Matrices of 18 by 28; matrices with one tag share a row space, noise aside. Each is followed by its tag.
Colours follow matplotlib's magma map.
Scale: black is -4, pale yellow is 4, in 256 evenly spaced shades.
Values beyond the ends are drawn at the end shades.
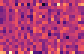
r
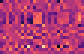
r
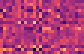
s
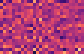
s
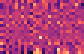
r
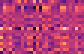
s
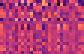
r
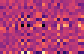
r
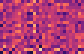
s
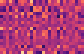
r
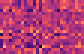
s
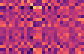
r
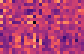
s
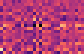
s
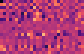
r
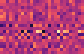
r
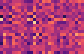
s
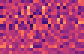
r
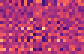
r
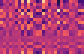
r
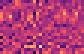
s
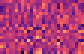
r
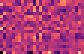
s
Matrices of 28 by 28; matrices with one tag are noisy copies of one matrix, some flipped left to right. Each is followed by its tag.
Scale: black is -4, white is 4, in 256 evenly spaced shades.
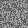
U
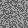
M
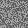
U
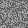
U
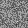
U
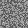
M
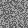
M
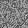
U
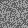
U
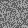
U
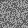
U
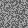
M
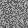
M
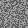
M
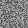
M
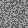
M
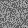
U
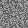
M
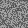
U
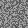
M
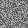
U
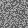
M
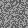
M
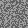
M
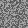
M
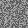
M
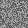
U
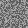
M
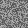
U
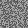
M
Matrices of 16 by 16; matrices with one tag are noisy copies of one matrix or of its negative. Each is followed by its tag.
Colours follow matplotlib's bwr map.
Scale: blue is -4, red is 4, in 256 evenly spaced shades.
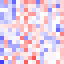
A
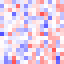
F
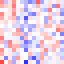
A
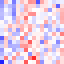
A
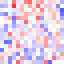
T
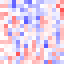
T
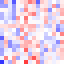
A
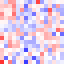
A
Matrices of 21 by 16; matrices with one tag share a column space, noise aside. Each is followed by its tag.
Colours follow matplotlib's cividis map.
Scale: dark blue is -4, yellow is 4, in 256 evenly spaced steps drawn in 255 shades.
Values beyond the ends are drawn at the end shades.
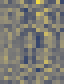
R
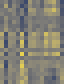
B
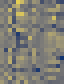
R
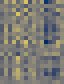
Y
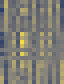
B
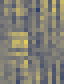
B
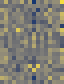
R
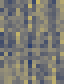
B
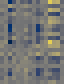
Y
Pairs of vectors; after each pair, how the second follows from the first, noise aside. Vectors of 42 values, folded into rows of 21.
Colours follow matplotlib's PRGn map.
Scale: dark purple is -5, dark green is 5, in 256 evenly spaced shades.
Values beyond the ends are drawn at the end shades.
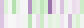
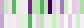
scaled up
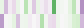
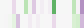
partly zeroed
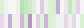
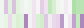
wrapped around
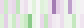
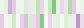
wrapped around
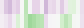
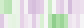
wrapped around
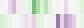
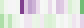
wrapped around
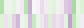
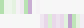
partly zeroed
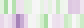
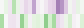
wrapped around
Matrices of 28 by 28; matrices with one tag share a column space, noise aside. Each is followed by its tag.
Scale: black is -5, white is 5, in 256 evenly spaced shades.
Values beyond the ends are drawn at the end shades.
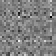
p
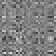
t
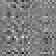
t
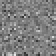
p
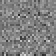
p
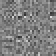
p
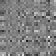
p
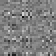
p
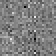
t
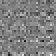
p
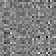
t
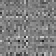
p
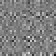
p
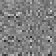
p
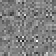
p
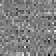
p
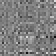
t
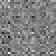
t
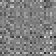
t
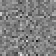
p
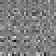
p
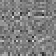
p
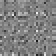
p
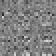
p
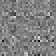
p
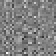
t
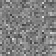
t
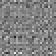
t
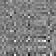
p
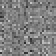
t
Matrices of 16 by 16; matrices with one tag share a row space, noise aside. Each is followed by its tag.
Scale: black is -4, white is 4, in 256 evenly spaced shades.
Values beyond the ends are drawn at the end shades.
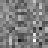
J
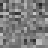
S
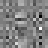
J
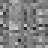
S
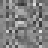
J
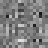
J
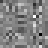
J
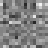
S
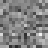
S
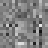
J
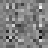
J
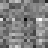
S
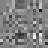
J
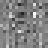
J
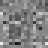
S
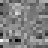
S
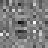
J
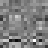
S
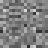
S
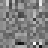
J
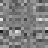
S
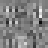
J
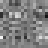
S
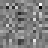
J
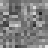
S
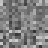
S
